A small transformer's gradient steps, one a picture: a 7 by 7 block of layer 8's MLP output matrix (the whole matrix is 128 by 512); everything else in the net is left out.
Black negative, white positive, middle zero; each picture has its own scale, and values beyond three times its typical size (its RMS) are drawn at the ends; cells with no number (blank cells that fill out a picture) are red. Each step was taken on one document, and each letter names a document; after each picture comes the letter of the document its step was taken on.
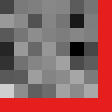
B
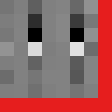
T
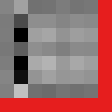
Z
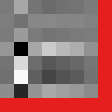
Z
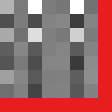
T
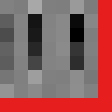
T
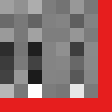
T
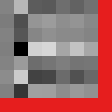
Z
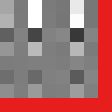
T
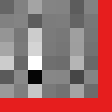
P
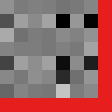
B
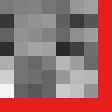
B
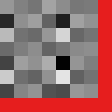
B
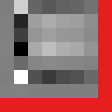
Z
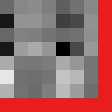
B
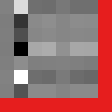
Z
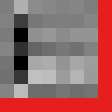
Z
